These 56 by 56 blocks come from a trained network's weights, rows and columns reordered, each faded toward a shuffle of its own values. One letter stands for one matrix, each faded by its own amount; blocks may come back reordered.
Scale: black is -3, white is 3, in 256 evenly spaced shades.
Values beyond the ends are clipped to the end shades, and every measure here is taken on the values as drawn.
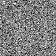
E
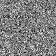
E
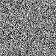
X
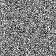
E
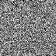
X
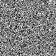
X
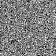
X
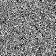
X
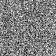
E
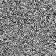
X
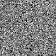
X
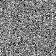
E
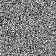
E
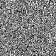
E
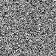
X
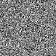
X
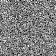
E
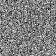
E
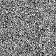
E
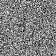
E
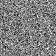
E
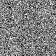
E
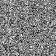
X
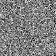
X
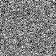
X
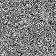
E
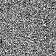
E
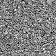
X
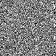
X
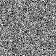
E
